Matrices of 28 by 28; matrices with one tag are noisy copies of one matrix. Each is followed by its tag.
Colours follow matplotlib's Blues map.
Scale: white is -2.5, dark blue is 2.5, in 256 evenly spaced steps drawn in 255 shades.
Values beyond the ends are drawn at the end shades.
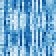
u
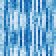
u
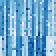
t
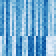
t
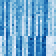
t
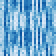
u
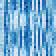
u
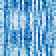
u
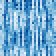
u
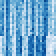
t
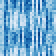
u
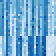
t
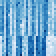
t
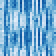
u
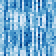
u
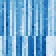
t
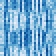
u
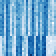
t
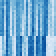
t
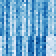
t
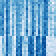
t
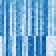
t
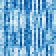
u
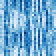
u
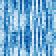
u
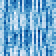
u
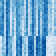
t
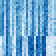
t
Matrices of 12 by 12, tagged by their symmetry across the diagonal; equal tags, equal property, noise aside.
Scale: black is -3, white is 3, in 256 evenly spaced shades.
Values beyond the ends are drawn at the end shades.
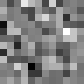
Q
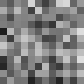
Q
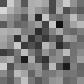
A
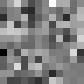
Q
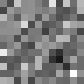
A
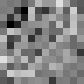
A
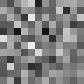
Q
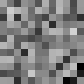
A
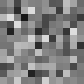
Q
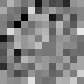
A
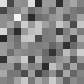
A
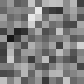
Q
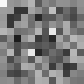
A
